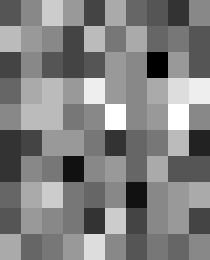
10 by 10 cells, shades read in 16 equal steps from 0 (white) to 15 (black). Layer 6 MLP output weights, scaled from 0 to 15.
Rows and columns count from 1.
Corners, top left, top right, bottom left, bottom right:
10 7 5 7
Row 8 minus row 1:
-1 -2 0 2 -2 2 5 -3 -6 -2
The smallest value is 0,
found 2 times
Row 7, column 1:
12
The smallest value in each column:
4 4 3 6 1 0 5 5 0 1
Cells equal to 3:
3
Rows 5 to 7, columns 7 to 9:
7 6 0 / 9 8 4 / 9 5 10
